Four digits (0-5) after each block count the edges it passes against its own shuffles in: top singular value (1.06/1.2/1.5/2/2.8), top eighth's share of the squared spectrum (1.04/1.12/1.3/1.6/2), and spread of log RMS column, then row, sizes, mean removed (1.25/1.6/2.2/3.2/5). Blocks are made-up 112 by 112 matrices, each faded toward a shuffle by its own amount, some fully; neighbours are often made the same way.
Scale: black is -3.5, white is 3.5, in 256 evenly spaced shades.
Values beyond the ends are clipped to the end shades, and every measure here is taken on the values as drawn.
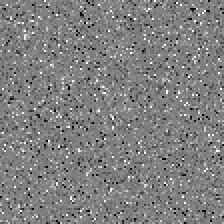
0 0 0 0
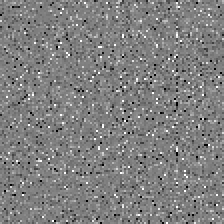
3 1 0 0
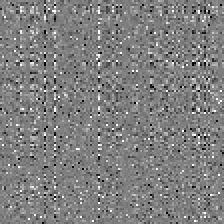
5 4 3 3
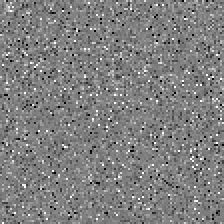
2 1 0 0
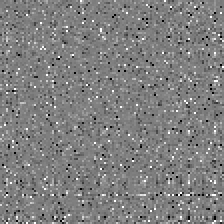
4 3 1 1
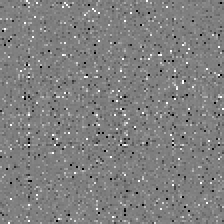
3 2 1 0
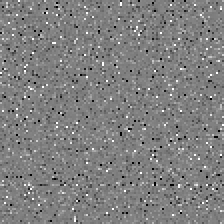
2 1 0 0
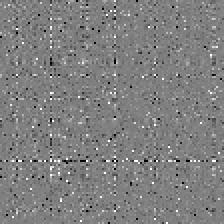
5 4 2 2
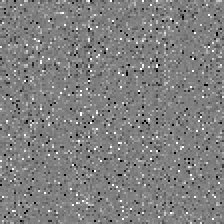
3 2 1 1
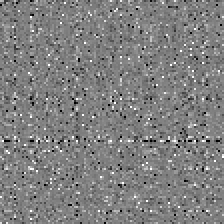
4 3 2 2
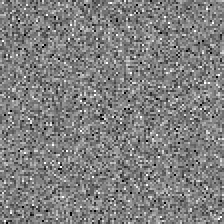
0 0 0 0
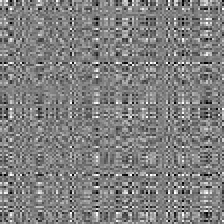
5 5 4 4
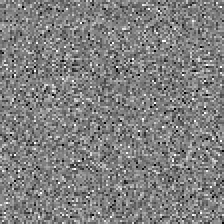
3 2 1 1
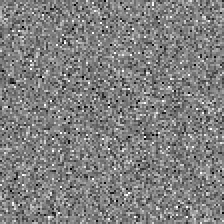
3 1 0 0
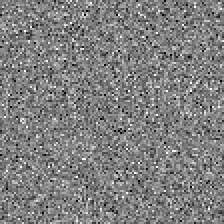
3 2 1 0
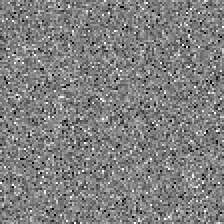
1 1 0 0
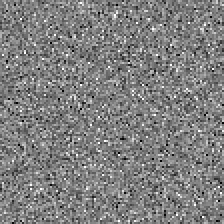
0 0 0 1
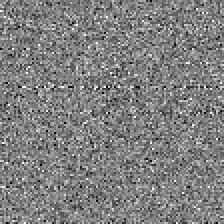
1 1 0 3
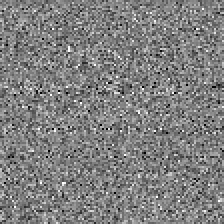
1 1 0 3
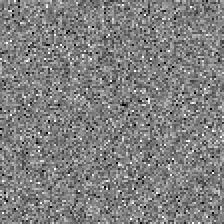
0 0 0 0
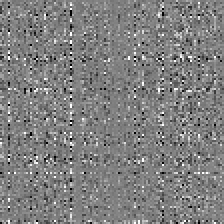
2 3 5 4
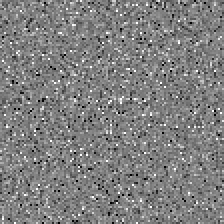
2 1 0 0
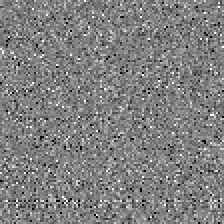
4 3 1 2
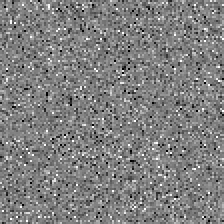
0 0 0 0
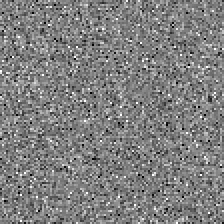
2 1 0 0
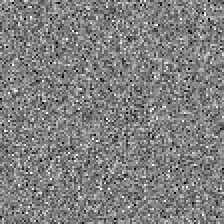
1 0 0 0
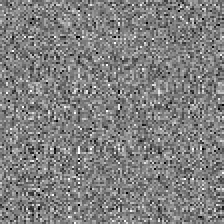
4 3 2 2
